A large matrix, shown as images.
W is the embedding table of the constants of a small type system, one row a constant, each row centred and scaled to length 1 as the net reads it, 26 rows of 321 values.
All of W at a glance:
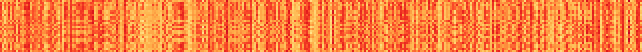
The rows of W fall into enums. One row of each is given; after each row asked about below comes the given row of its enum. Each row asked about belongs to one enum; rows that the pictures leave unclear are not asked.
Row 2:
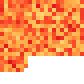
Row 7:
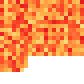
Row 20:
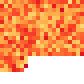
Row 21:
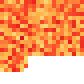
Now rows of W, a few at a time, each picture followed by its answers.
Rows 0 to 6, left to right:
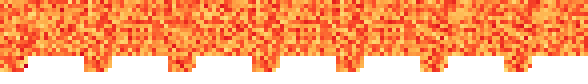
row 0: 20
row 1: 7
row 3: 7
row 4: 7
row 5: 21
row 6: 21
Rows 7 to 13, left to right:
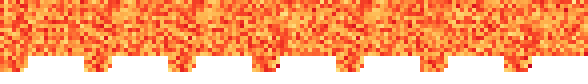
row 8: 21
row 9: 21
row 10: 20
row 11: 21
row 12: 2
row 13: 20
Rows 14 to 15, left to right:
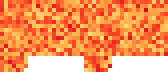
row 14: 2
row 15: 20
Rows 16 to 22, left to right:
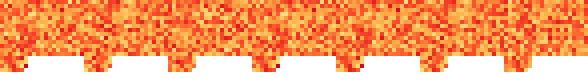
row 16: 20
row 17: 21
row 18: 2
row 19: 20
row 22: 7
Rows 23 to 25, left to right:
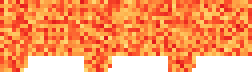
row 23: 7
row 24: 21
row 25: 2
